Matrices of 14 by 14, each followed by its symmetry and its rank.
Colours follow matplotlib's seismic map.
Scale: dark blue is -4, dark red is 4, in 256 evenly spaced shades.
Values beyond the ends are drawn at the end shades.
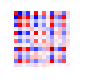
symmetric, rank two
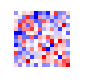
symmetric, full rank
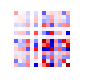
symmetric, rank two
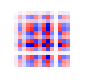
symmetric, rank one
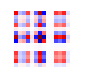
symmetric, rank one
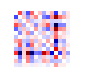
antisymmetric, rank two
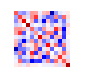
symmetric, full rank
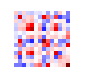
symmetric, rank three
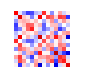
symmetric, rank three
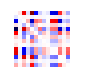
antisymmetric, rank two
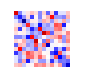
symmetric, full rank
